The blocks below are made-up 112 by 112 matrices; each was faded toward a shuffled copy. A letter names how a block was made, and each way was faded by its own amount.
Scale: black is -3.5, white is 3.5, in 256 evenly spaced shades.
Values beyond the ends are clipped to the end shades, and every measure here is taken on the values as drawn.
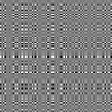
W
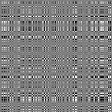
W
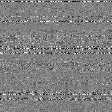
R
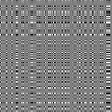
W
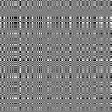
W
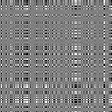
W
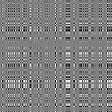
W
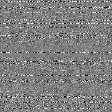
R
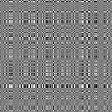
W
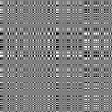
W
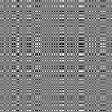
W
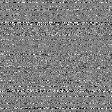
R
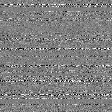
R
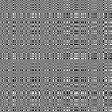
W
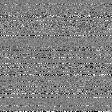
R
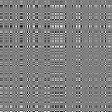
W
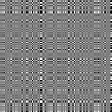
W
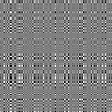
W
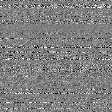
R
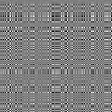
W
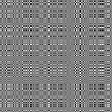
W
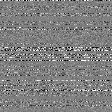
R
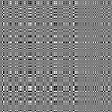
W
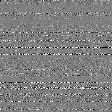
R
